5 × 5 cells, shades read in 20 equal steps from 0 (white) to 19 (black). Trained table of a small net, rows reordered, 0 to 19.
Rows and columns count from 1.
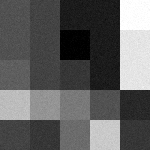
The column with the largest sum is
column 3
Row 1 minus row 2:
0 0 -2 0 -2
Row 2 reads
13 14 19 17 2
